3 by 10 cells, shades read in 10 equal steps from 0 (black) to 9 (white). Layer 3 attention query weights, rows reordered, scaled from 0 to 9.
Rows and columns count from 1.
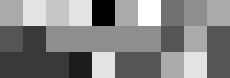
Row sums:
59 42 38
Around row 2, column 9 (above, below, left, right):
5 8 3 3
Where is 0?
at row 1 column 5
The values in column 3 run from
2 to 7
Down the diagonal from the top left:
6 2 2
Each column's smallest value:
2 2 2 1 0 3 3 3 5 3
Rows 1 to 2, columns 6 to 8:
6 9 4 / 5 5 3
